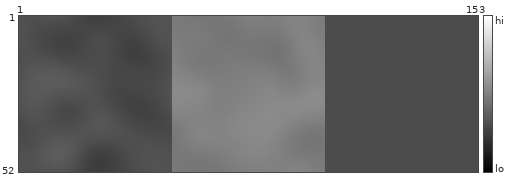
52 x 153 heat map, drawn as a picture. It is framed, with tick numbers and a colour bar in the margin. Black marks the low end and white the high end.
It is made of 1 by 3 panels. Panel 1,1: low, smooth, faint in contrast. Panel 1,2: middling, smooth, faint in contrast. Panel 1,3: low, flat.
